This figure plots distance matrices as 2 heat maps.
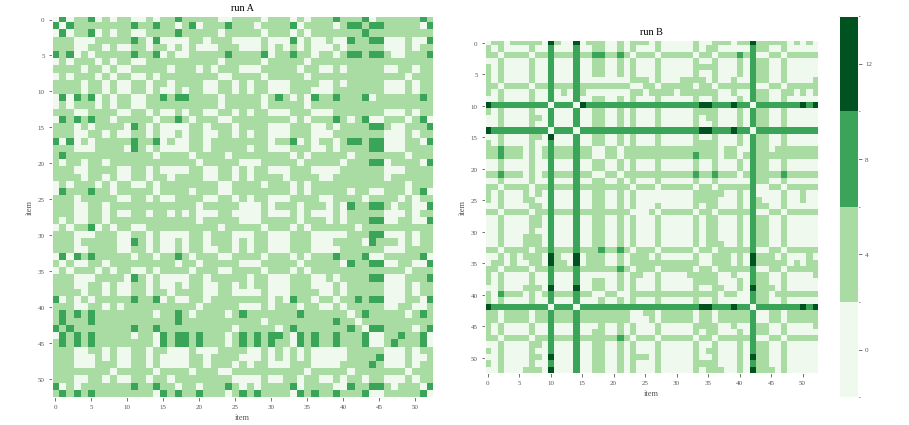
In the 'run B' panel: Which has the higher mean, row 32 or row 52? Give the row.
52
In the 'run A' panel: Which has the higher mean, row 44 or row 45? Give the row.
45
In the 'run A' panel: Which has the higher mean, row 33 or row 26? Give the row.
33
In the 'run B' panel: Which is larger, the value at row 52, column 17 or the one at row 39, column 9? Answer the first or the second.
the first
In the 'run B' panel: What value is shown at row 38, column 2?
4
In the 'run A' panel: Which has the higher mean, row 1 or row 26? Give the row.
1
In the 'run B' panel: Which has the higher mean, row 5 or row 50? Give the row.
50
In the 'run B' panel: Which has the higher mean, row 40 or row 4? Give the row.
40
